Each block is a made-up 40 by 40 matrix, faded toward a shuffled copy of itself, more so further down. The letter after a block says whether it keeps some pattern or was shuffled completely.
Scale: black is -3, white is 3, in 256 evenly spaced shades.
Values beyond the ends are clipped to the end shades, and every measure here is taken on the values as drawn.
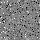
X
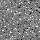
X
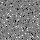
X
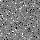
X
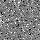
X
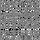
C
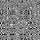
C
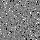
X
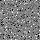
X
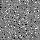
X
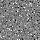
X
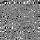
C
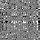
C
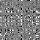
C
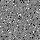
X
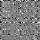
C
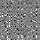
C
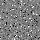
X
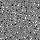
X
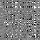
C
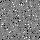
X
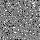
X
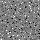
X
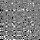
C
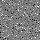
X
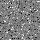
X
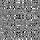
C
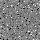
X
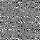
C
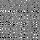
C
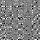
C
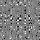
C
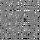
C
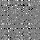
C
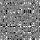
C
